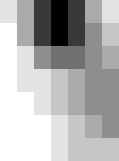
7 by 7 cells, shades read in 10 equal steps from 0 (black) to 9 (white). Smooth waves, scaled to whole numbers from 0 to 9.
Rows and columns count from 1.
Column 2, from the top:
6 6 8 8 9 9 9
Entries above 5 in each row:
4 3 3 5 5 6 7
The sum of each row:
32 31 41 48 49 53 56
